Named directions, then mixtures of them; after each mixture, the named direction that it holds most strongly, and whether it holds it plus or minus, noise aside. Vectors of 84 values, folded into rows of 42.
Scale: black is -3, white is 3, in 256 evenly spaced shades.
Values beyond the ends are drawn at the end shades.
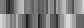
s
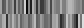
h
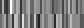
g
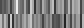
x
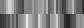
s, minus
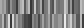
x, minus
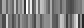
h, minus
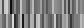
g, minus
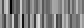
g, minus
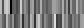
g, minus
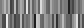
h, minus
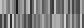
x, minus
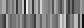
h, minus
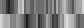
s, plus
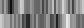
s, plus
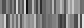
h, plus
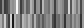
x, plus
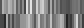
h, minus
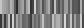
x, minus
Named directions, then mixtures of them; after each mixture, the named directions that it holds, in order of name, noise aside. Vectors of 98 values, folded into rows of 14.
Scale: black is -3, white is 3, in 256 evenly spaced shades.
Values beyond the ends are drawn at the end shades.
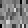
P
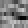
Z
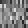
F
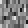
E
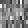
F, P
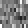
P, Z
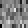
P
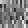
F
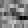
Z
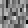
E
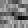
Z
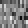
F, Z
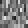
E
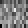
F, P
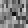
E, Z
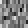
E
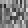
E, F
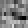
Z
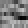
Z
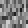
E, P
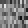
F, Z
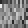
F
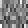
E, P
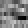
Z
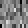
P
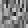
E, F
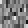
E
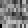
P, Z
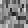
E, Z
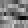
Z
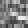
E, Z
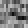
E, Z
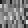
E, F
